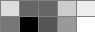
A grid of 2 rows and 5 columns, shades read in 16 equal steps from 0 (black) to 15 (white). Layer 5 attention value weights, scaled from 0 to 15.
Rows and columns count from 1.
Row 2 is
7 0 5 9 15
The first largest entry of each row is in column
5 5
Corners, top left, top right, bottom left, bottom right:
13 14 7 15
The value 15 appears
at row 2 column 5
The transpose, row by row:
13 7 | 6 0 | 6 5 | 12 9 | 14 15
